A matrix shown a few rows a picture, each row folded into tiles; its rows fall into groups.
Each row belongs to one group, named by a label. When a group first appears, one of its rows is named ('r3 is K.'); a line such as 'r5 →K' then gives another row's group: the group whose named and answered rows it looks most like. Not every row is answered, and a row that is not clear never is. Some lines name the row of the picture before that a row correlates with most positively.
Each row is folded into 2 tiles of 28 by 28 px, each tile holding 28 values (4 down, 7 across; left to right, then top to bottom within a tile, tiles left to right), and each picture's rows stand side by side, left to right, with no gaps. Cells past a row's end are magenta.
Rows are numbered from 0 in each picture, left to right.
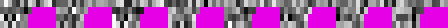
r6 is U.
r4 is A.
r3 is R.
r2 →A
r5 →U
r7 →A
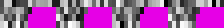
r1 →A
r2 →A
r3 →A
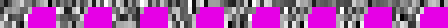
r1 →R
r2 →A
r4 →R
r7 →U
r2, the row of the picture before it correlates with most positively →1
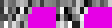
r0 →U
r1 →U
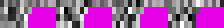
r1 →U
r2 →R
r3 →A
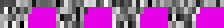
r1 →A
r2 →R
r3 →U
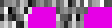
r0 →U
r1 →A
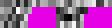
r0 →R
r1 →A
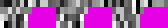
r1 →U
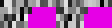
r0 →A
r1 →A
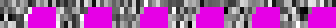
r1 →R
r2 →R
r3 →U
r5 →A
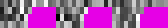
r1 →U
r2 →R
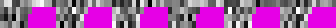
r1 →R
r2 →R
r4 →U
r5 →R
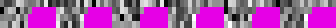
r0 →U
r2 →A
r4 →A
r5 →R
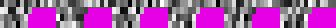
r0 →R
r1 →A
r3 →U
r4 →A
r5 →R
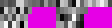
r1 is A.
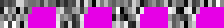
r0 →U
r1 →R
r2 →U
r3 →R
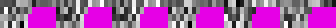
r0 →U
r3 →U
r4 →A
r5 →A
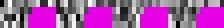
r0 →A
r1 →A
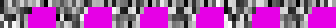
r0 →A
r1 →U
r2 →R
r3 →R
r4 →A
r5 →R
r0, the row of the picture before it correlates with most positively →0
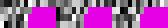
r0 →R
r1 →U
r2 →R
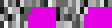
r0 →A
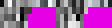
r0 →A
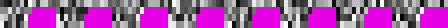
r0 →R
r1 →A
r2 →U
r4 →A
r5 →A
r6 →U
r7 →U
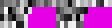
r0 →U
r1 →A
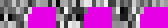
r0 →U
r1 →A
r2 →R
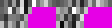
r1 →R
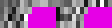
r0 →R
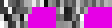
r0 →A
